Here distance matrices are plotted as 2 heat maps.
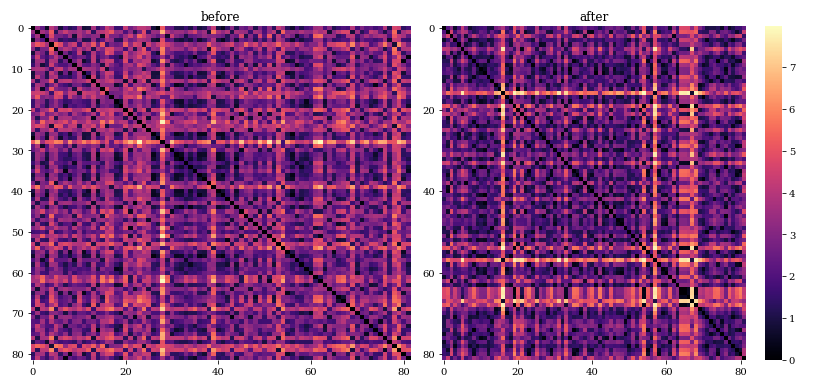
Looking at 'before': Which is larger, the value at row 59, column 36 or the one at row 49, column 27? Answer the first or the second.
the second
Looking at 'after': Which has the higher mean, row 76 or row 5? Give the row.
5
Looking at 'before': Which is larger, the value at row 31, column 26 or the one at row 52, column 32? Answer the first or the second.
the second
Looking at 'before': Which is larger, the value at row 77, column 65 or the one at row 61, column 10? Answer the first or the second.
the second
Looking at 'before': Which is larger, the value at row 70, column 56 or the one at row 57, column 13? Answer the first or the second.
the second
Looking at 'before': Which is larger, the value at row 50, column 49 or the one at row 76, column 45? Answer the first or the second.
the second
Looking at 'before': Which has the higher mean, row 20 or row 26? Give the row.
20
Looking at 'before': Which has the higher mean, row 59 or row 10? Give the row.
10
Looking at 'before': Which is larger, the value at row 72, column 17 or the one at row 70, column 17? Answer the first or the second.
the first
